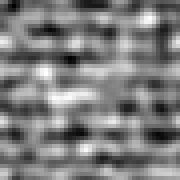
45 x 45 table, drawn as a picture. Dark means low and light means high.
Histogram: bell-shaped. Slope: none. Ninth with the highest average: centre. Stripes: horizontal, repeating 7 times. Lone odd cells: none.
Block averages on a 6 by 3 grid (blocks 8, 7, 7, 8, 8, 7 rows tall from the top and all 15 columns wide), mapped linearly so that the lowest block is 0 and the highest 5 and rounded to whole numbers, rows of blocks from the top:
001 / 111 / 432 / 250 / 221 / 212
